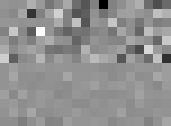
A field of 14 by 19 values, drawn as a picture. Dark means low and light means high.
The bottom part is calmer, past a seam about 50% of the way down. The ninth with the lowest average is the top middle. Neither half mirrors the other. The bottom middle is the smoothest part.
